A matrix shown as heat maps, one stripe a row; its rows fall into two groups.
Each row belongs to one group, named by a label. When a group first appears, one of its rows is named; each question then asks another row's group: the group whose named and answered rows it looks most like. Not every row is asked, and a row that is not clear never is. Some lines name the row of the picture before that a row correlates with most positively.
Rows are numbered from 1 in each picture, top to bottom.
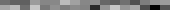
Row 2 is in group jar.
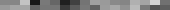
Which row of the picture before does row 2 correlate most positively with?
2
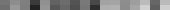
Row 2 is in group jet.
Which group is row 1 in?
jet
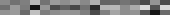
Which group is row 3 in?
jar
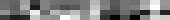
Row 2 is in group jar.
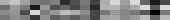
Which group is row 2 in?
jet
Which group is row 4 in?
jet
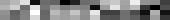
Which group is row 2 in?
jar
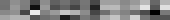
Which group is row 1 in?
jet
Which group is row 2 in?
jet
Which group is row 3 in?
jar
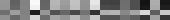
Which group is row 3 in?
jet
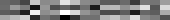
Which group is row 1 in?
jar
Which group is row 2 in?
jet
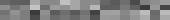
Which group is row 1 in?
jar
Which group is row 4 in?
jet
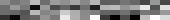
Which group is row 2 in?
jet
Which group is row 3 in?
jar
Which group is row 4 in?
jar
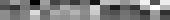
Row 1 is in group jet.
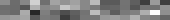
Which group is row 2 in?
jar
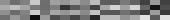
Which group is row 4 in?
jet
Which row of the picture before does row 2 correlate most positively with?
4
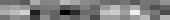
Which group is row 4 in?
jet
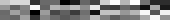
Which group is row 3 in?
jet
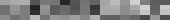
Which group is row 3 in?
jet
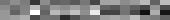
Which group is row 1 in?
jet
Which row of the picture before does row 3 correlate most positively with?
4
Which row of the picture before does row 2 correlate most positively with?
4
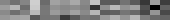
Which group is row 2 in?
jar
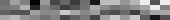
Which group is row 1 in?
jet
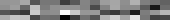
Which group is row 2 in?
jar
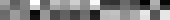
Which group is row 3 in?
jet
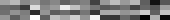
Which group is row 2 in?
jar
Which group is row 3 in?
jet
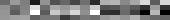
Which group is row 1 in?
jet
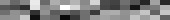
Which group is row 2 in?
jar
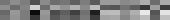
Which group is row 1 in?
jet
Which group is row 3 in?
jet
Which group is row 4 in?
jet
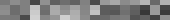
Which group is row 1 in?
jet
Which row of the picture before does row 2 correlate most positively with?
2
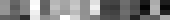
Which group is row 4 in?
jar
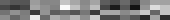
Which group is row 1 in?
jar
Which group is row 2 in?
jar
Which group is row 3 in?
jet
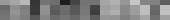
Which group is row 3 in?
jet
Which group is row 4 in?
jet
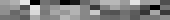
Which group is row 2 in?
jar
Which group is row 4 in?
jar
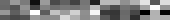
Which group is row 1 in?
jet
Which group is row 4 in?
jar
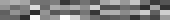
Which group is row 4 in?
jar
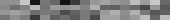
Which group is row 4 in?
jet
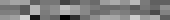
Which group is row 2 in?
jar
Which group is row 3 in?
jar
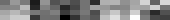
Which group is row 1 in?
jet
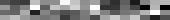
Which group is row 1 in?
jar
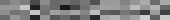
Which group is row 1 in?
jet
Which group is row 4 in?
jet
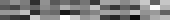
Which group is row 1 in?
jet
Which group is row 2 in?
jar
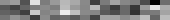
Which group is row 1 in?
jar
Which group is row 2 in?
jar
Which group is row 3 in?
jar
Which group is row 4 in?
jet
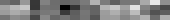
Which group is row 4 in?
jet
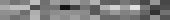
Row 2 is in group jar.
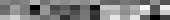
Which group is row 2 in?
jet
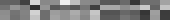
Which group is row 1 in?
jar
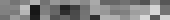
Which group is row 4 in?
jet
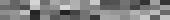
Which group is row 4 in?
jet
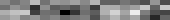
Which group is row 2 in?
jet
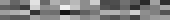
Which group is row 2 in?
jar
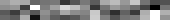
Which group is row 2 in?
jar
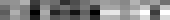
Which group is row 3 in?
jet
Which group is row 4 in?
jet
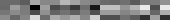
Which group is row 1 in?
jar
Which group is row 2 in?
jet
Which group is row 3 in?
jet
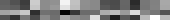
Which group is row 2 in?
jar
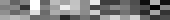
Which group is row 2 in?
jar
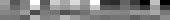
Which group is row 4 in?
jar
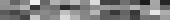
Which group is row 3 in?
jar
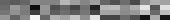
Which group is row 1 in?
jar
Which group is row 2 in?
jet
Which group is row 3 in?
jet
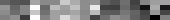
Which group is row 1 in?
jar
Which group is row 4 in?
jar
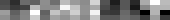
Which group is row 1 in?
jar
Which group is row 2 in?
jar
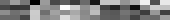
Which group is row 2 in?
jar
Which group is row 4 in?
jar
